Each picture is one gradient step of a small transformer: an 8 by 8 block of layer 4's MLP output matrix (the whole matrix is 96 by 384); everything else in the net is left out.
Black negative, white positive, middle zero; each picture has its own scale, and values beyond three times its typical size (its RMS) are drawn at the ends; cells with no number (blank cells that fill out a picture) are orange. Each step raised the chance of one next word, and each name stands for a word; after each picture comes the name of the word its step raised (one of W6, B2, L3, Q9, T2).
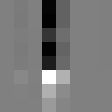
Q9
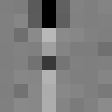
Q9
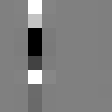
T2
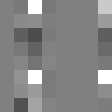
T2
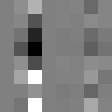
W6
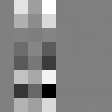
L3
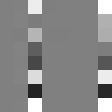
L3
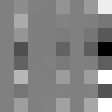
Q9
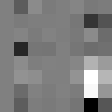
T2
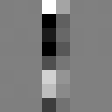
W6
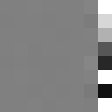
L3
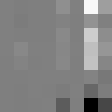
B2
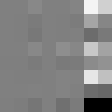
B2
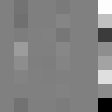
B2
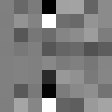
Q9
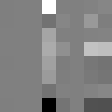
B2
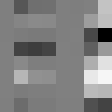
T2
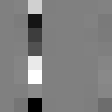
B2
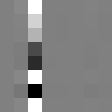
L3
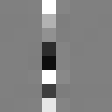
L3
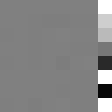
L3
